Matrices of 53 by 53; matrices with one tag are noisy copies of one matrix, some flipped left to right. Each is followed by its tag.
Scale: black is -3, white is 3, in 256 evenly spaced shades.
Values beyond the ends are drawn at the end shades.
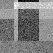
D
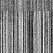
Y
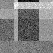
D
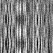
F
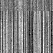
Y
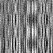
F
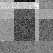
D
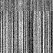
Y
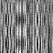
F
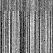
Y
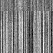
Y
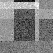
D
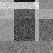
D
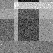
D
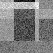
D
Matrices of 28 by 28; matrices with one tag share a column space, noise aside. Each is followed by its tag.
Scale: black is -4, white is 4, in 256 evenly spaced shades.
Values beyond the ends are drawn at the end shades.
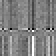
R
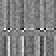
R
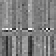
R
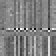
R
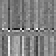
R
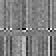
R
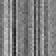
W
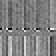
R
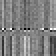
R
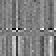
R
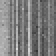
W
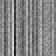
W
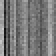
W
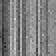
W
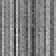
W
